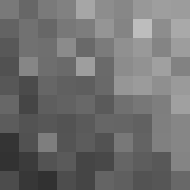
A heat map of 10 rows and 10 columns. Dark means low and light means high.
Ninth with the lowest average: bottom left. Mirror symmetry: none. Stripes: none. Slope: up to the top right. Ninth with the highest average: top right.
